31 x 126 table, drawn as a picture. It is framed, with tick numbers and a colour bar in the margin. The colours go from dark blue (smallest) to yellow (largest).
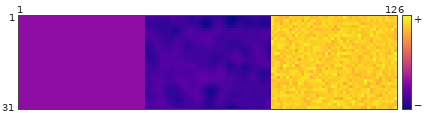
The table splits into one row of 3 panels. Panel 1,1: low, flat. Panel 1,2: very low, blotchy, faint in contrast. Panel 1,3: very high, fine-grained, faint in contrast.
